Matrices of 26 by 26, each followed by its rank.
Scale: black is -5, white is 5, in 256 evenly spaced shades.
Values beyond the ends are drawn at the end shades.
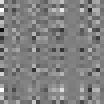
two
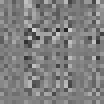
three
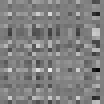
two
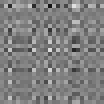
two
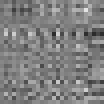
three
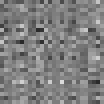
three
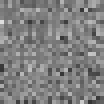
five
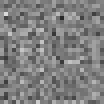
five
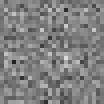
five
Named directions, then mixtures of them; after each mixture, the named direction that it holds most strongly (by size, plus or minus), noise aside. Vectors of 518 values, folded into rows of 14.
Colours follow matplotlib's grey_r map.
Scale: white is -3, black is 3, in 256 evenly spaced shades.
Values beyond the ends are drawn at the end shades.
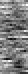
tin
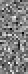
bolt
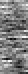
tin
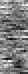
tin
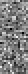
bolt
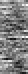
tin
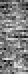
tin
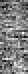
tin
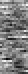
tin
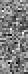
bolt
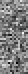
bolt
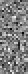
bolt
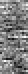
tin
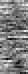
tin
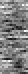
tin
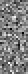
bolt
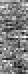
tin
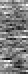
tin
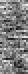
tin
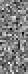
bolt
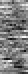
tin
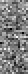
bolt
